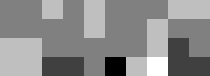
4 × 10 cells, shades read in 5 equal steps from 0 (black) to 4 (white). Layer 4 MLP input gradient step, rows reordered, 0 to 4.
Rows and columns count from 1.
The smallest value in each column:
2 2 1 1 2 0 2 2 1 1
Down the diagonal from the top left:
2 2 2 1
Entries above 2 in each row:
4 2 3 4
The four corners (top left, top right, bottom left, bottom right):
2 3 3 1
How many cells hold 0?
1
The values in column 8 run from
2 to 4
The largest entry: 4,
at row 4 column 8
